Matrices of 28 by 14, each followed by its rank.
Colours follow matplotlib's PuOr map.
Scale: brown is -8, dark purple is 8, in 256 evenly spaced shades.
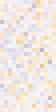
full rank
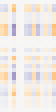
one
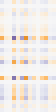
one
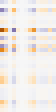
one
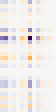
one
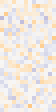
full rank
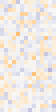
full rank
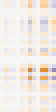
one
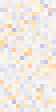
full rank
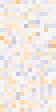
full rank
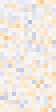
full rank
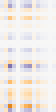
one
